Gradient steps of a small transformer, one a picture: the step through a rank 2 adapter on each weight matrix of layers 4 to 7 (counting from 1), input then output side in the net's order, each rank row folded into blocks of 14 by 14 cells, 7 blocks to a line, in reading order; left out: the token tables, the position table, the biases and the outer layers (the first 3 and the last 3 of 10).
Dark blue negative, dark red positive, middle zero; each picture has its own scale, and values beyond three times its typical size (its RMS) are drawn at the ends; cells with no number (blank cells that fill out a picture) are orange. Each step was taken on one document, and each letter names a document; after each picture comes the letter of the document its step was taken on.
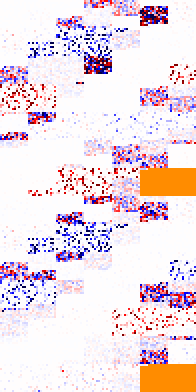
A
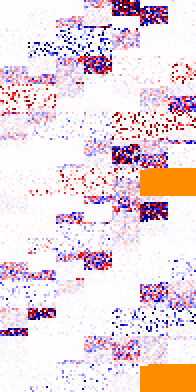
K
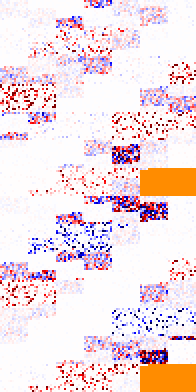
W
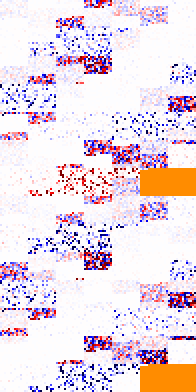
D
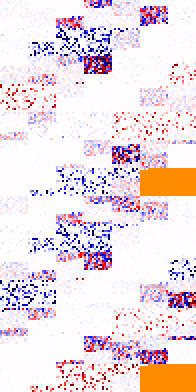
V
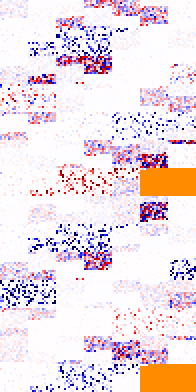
D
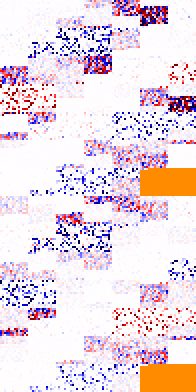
V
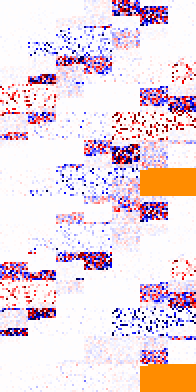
K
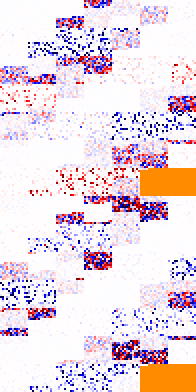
K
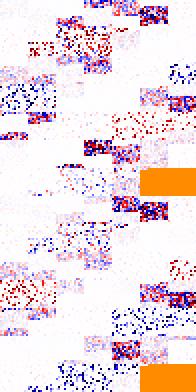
A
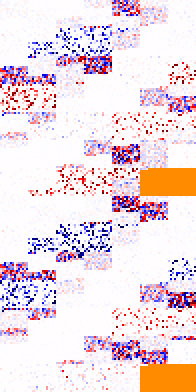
W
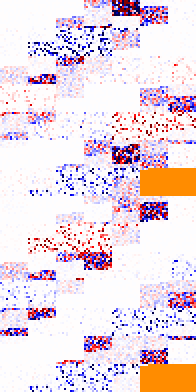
K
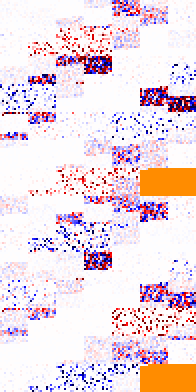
W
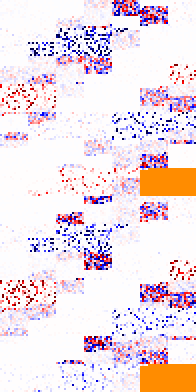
A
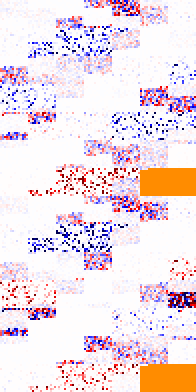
W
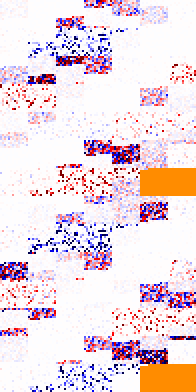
D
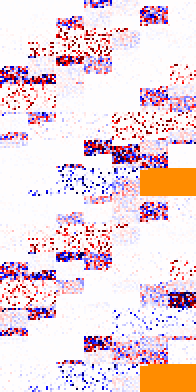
A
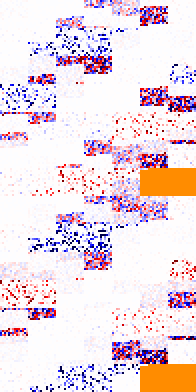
D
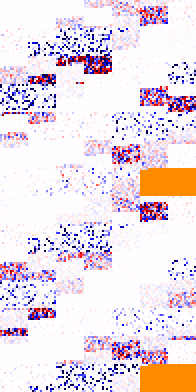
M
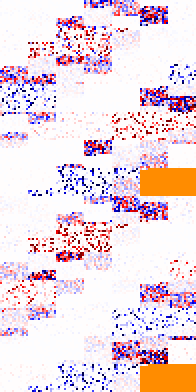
A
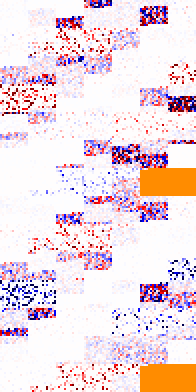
V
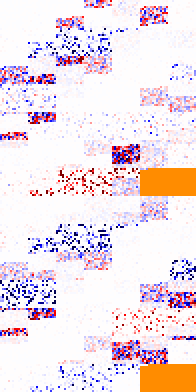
D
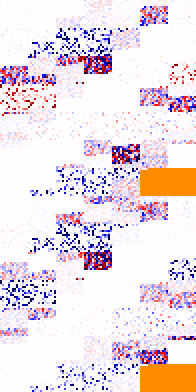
V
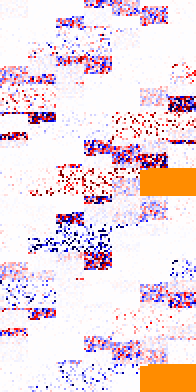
D
